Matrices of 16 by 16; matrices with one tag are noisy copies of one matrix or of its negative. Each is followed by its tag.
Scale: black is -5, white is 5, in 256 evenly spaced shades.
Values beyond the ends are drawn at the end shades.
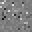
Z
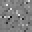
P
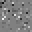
Z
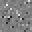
P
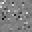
Z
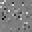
Z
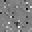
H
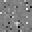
H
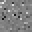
Z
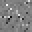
P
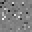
Z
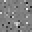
H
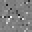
P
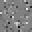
H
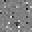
H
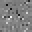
P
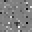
H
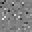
Z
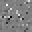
P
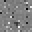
H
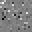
Z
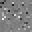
Z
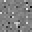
H
